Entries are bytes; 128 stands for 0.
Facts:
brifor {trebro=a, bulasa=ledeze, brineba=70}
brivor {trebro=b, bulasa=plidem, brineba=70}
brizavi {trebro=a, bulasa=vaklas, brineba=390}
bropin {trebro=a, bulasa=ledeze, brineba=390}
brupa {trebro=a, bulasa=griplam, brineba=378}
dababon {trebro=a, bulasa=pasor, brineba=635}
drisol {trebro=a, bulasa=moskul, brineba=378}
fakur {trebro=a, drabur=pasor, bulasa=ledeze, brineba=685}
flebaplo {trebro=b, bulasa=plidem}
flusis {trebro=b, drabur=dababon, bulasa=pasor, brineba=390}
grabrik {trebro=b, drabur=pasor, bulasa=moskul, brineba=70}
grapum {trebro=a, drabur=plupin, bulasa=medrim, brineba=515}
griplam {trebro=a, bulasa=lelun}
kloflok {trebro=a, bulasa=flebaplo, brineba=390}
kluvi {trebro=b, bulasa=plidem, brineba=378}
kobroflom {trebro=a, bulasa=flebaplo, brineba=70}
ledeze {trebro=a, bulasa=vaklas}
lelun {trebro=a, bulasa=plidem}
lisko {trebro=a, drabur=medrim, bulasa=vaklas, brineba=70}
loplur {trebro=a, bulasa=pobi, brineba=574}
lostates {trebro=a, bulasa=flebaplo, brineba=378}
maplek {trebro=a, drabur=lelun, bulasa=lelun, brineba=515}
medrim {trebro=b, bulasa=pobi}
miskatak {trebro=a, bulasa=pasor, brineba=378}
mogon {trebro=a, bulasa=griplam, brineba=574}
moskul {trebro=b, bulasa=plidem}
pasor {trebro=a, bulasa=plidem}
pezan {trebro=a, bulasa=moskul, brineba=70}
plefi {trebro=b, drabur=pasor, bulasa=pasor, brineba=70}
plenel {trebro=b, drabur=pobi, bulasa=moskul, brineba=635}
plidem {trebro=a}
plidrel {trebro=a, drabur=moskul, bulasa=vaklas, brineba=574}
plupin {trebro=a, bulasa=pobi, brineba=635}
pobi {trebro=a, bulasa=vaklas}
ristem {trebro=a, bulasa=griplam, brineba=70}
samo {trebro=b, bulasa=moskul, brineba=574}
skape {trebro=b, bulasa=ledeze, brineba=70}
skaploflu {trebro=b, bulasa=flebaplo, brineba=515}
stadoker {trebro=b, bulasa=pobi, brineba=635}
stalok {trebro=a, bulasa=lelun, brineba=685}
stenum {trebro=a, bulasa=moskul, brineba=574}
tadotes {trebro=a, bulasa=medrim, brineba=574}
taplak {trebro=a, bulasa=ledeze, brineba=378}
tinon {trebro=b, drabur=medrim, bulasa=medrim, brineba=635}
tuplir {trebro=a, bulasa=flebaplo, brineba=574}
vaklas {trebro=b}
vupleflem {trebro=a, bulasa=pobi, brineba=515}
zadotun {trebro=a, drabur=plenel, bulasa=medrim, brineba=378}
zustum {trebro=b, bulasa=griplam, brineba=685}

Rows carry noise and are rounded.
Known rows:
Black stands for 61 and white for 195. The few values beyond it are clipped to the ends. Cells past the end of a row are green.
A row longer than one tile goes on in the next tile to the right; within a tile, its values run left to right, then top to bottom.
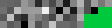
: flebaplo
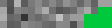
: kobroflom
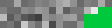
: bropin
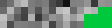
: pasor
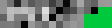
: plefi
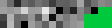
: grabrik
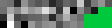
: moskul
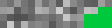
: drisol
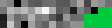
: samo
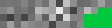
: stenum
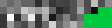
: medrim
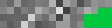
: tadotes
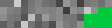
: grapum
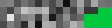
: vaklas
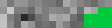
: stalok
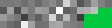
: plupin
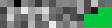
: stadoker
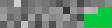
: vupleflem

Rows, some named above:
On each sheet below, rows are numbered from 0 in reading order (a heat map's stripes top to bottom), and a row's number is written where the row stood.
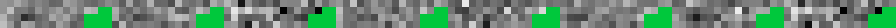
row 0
stalok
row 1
pezan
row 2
zustum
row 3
ristem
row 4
pobi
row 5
lostates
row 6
plidem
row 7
zustum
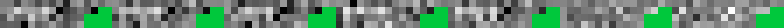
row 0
skaploflu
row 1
kluvi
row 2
skape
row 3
plenel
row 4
flusis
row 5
taplak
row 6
dababon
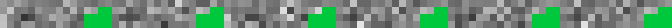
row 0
stalok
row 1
drisol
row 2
fakur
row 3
zadotun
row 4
tuplir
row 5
zadotun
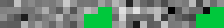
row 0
kloflok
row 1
zustum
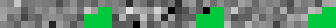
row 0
maplek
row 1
skaploflu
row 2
miskatak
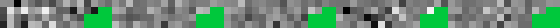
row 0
plenel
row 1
brupa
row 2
maplek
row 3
ledeze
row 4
mogon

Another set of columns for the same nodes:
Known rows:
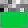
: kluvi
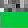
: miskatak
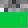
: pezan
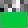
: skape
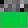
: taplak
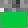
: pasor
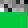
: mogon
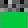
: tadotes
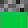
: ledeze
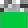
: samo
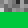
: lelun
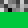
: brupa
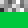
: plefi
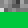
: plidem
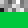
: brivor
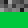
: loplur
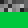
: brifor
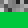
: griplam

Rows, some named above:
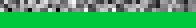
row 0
brupa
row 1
plenel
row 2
vaklas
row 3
ristem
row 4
ristem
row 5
kloflok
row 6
dababon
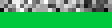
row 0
zustum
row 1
samo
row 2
plenel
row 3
zadotun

